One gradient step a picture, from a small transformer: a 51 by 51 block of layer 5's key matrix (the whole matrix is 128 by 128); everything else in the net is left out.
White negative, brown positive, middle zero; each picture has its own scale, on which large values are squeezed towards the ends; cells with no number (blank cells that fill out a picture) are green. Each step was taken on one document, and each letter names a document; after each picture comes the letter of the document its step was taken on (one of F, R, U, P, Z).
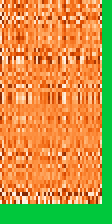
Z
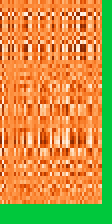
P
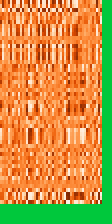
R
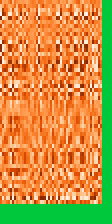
Z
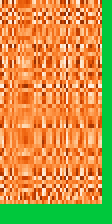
Z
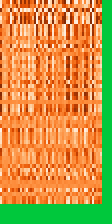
R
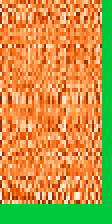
Z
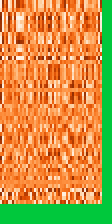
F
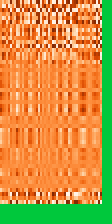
R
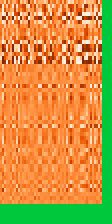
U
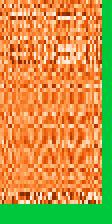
U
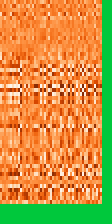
Z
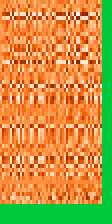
U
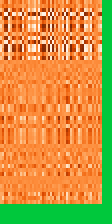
P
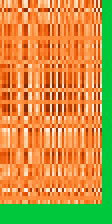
R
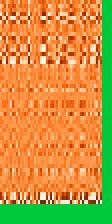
U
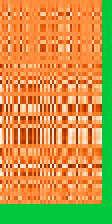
P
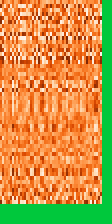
Z
